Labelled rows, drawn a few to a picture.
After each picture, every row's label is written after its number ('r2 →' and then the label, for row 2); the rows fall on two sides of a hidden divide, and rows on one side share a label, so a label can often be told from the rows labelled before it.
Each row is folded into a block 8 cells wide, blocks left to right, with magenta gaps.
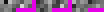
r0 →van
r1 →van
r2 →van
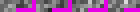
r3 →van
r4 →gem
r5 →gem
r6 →gem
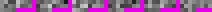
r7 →gem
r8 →van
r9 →van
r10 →van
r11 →gem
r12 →van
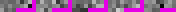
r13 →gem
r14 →gem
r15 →van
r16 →van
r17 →van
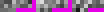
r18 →van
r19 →gem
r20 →gem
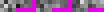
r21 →van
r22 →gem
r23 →van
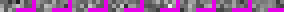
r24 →gem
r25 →gem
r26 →gem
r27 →van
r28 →van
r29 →van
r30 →gem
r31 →gem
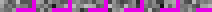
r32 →gem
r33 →van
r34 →gem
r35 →gem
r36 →van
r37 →van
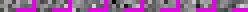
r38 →gem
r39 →van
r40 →gem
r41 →van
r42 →gem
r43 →van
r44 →van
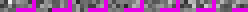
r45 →van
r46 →van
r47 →van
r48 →van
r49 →gem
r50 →van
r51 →gem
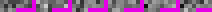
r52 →gem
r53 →van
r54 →gem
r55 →van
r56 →van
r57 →van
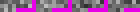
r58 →van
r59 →gem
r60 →van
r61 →van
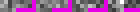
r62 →gem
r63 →gem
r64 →gem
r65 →van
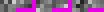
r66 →gem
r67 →van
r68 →gem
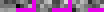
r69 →van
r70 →van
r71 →van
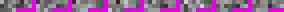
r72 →van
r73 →gem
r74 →gem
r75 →gem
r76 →van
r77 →gem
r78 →van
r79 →van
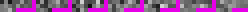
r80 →gem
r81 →gem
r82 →van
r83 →gem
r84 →gem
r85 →gem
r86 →gem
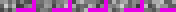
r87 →van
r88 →van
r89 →gem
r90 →gem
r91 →gem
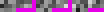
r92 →van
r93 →van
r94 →gem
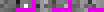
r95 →van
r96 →van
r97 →van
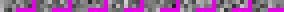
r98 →gem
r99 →van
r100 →van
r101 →gem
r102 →gem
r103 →gem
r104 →van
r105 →gem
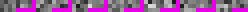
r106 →van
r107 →gem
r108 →gem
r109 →van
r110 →van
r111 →van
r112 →gem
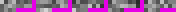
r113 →van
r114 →van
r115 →gem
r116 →gem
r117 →gem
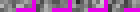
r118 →gem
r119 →van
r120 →van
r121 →van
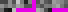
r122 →gem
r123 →gem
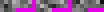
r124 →gem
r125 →van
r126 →van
